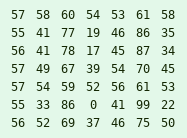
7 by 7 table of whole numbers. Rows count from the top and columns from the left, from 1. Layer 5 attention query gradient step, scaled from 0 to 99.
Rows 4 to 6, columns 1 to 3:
57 49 67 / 57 54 59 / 55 33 86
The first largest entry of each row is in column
6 6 6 6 6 6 6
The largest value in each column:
57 58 86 54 56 99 58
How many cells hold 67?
1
